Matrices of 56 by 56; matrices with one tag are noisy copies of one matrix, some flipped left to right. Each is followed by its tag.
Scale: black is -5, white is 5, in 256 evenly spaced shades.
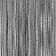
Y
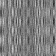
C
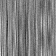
Y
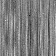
Y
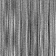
Y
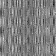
C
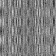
C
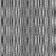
C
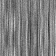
Y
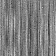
Y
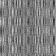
C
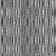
C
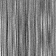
Y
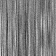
Y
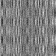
C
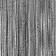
Y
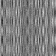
C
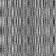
C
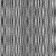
C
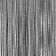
Y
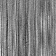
Y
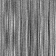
Y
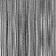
Y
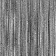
Y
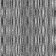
C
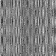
C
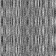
C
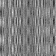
C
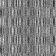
C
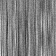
Y
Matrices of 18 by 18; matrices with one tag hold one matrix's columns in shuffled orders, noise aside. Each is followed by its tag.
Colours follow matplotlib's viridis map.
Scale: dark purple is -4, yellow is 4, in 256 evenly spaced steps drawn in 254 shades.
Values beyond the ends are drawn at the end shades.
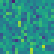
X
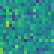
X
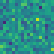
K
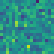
X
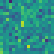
X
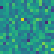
K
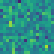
X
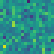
X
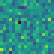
K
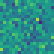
K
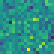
K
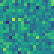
K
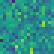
X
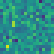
X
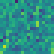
X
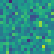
X
